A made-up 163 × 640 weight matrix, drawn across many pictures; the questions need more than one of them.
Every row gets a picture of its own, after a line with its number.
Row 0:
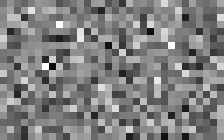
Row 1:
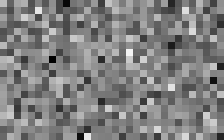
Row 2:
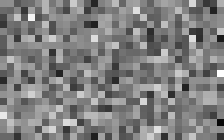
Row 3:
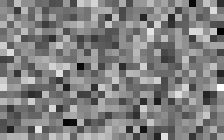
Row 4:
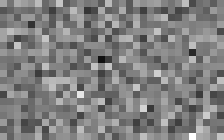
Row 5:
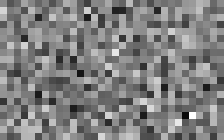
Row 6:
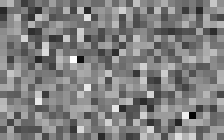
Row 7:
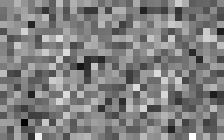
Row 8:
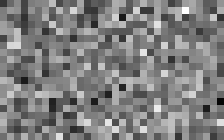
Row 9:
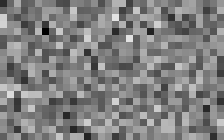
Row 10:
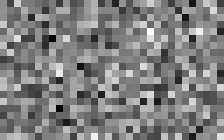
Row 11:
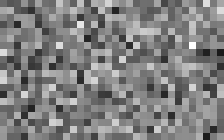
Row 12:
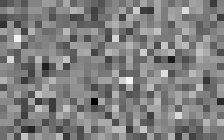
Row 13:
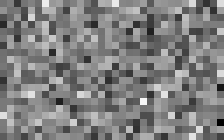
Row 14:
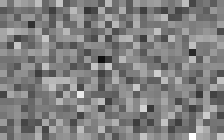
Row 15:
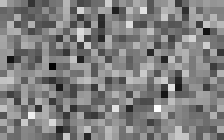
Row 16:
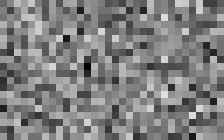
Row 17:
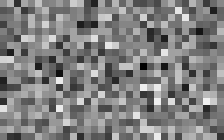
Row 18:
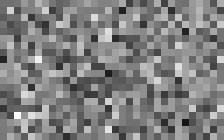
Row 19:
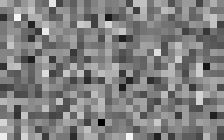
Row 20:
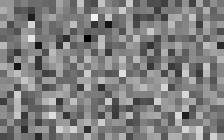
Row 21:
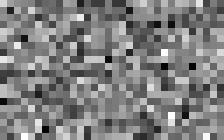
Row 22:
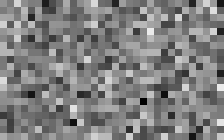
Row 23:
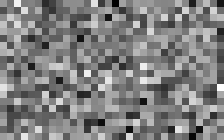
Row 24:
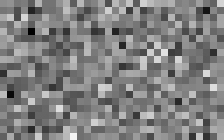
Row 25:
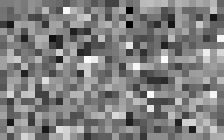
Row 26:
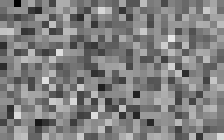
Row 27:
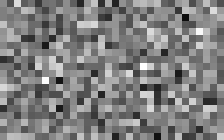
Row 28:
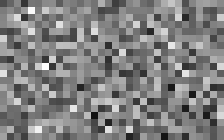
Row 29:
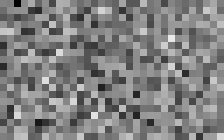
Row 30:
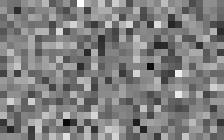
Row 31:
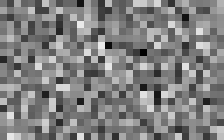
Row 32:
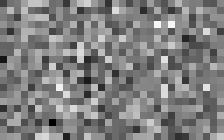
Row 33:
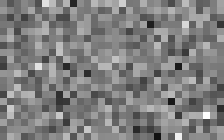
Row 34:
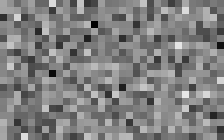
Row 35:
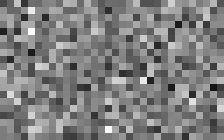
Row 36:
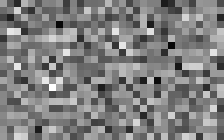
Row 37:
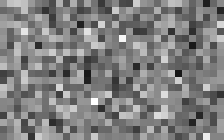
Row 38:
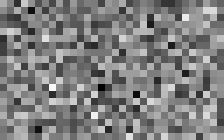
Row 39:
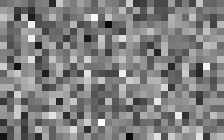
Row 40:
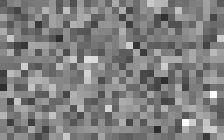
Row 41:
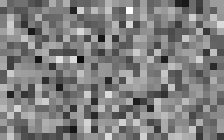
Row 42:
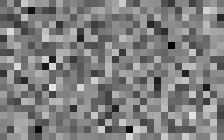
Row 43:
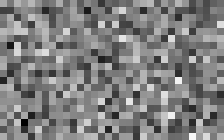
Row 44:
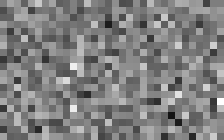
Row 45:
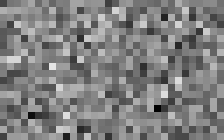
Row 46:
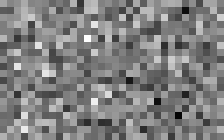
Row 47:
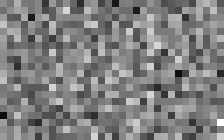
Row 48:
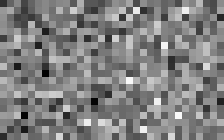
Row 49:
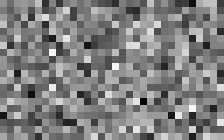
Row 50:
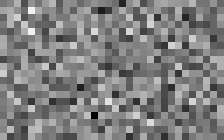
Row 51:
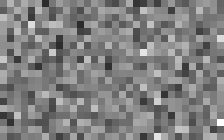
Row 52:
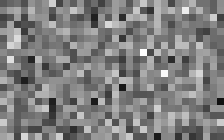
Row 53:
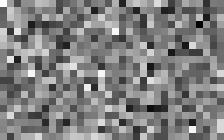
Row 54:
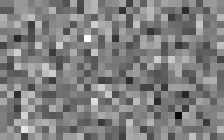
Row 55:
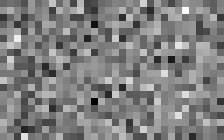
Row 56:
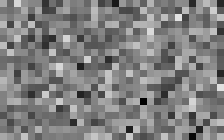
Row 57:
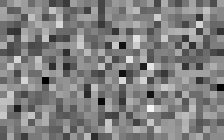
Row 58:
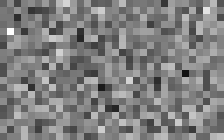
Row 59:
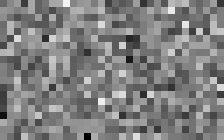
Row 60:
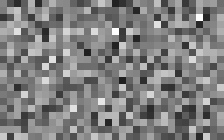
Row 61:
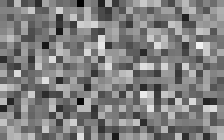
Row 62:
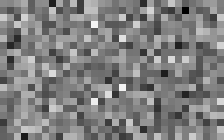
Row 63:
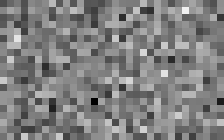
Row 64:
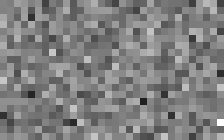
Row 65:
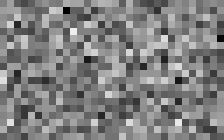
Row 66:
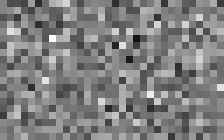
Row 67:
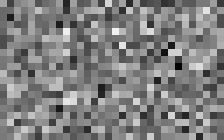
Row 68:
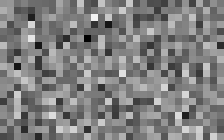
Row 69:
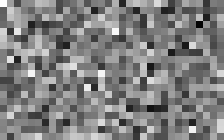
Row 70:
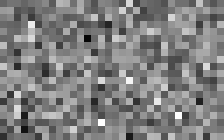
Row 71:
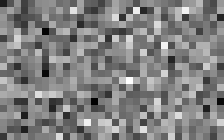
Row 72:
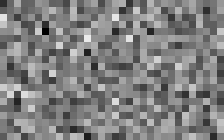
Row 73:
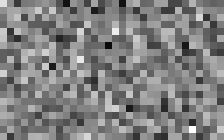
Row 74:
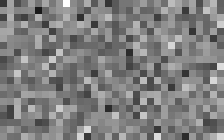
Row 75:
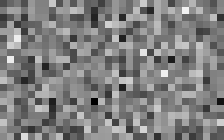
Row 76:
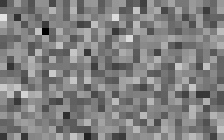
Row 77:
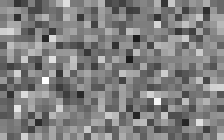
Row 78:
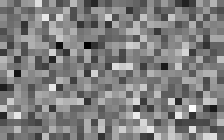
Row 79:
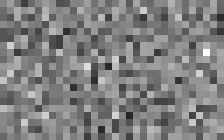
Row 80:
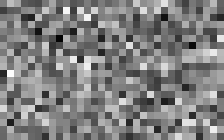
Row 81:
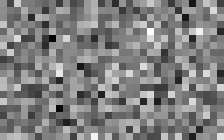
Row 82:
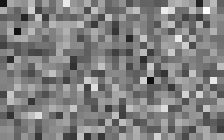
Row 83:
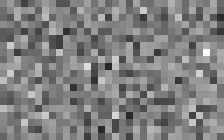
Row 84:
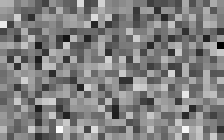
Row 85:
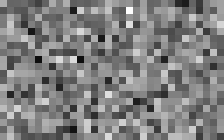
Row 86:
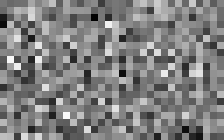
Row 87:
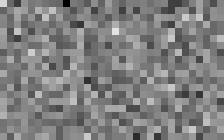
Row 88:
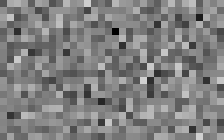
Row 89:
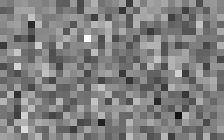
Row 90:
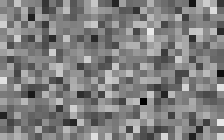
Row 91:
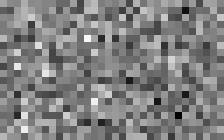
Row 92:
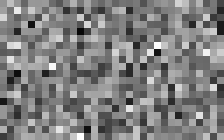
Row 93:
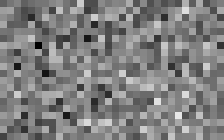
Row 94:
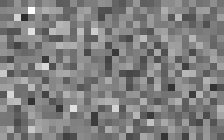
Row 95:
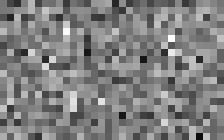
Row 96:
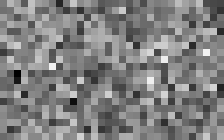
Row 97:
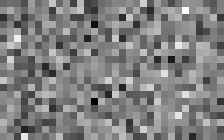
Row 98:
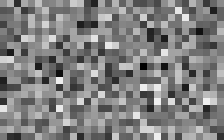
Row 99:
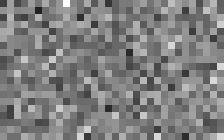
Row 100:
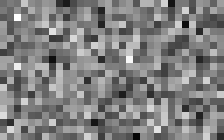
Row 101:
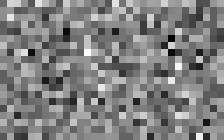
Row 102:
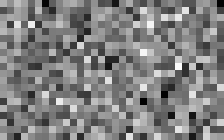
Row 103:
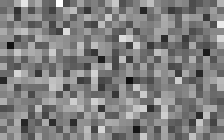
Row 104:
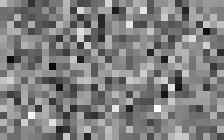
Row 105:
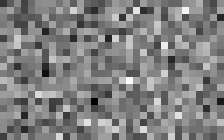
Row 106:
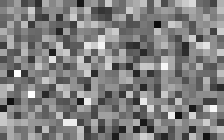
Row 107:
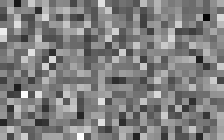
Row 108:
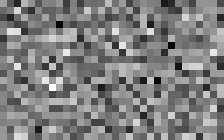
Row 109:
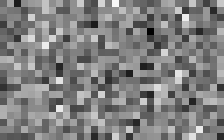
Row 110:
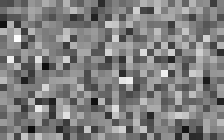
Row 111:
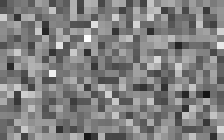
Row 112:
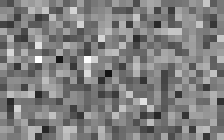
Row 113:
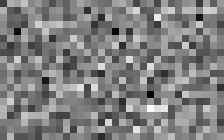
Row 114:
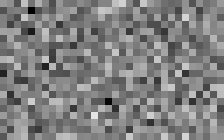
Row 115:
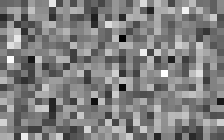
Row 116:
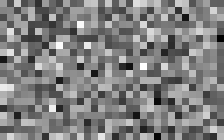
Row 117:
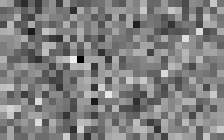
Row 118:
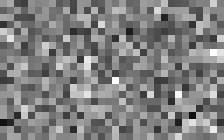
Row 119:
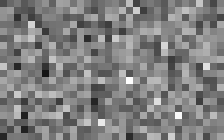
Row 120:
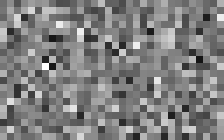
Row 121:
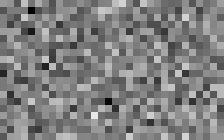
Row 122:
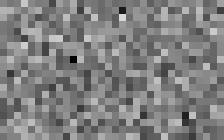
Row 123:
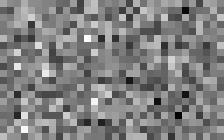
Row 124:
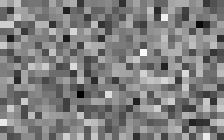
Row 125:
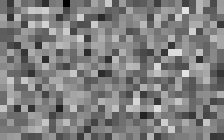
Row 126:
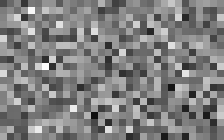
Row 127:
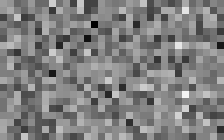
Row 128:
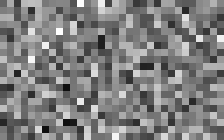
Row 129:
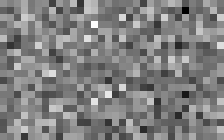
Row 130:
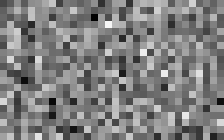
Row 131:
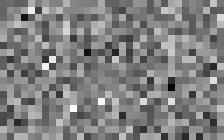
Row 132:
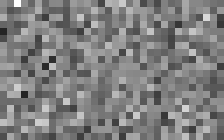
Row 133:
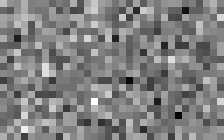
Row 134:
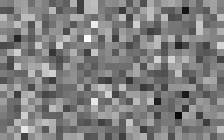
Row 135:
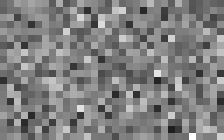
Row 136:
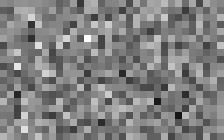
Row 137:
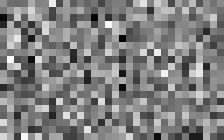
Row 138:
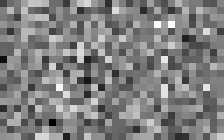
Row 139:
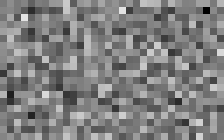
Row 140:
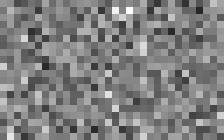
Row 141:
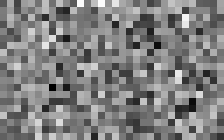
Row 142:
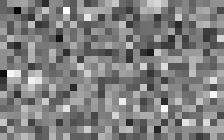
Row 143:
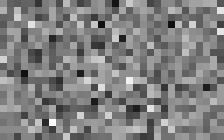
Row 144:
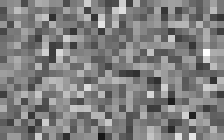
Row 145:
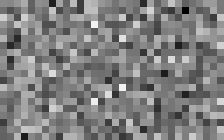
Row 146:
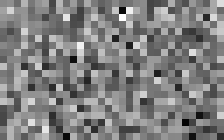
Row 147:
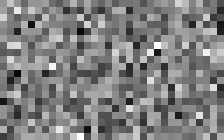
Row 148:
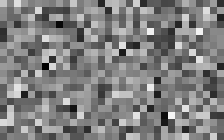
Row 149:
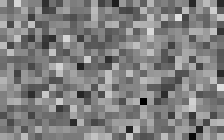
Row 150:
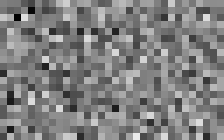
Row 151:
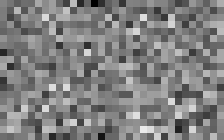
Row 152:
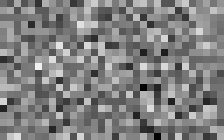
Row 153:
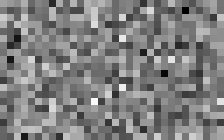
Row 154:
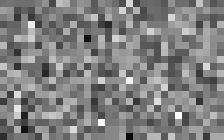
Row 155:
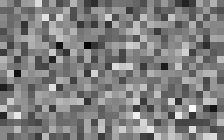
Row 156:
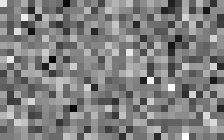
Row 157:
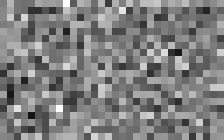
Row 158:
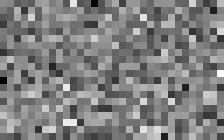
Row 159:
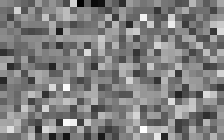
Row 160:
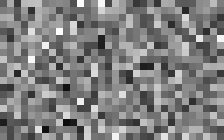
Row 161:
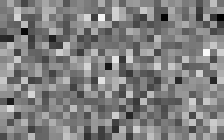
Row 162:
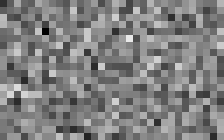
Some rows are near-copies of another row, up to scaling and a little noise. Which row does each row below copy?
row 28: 126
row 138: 32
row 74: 99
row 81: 10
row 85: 41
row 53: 69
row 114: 121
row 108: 36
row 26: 29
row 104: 15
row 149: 56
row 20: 68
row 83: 79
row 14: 4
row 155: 78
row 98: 17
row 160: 128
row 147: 92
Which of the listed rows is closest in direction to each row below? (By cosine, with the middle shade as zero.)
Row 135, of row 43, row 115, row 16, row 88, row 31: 43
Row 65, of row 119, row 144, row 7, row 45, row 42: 7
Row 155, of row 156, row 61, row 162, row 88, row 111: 156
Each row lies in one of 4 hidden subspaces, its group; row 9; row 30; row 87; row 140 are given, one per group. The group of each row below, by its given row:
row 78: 30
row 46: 9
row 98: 30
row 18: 140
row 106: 30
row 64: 30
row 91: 9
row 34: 9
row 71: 9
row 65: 140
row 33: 30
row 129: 9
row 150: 87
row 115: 9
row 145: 9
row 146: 140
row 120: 87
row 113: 87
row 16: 140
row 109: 30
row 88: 87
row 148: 87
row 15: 140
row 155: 30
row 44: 140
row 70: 9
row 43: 140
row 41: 140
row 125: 87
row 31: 30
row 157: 87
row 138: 140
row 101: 87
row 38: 87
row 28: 87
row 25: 140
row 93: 9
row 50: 87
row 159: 30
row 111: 9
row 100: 87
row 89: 9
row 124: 140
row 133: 9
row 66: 87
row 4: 140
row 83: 140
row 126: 87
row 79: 140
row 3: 30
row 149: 30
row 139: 87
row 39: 9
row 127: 9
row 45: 140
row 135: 140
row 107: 87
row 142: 140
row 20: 9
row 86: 9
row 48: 9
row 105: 9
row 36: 87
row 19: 9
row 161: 140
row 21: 140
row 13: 30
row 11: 140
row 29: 87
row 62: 9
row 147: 140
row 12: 9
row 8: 9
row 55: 9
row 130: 9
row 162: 9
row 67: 87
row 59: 87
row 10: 30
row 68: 9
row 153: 9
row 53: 87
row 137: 9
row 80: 140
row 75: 9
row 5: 140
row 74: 87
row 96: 140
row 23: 30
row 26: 87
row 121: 87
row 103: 140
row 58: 87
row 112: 140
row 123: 9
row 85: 140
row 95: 87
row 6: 140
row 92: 140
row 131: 87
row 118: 140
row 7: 140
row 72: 9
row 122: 140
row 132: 87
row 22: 30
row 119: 9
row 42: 87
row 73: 87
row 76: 9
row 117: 140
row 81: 30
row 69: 87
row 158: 30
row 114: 87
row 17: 30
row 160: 30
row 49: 30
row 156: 87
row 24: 87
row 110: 9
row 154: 9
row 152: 30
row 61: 30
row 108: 87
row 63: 9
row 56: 30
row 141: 30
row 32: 140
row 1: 87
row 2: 30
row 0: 87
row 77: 87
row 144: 140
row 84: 9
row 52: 9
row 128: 30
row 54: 9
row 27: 30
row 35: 87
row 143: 140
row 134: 9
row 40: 140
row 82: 87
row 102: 30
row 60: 87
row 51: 30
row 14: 140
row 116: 30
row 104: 140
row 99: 87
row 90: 30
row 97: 9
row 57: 87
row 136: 9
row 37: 140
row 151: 30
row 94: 87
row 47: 30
